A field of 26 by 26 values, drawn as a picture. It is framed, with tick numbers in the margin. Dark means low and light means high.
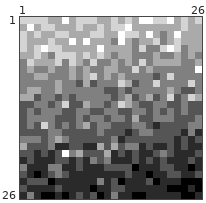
The bottom right is the ninth with the lowest average. The grain is fine, like static. Values rise toward the top. There are no regular stripes.
